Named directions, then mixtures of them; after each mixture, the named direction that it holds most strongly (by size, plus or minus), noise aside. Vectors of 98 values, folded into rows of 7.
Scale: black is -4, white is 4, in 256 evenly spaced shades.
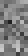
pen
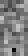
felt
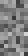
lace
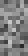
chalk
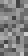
lace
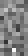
felt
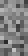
chalk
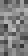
chalk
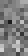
pen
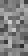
chalk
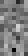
felt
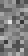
pen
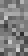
pen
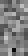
felt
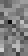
pen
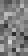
chalk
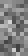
pen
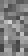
pen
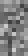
chalk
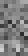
pen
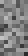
lace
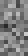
lace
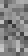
pen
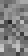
pen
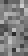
chalk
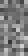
chalk
